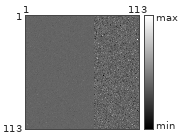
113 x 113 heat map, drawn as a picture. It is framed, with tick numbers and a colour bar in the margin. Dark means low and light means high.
Grain: fine. Average level on the scale: 40%. Slope: none. Seam: vertical, 60% of the way across, the left part calmer.
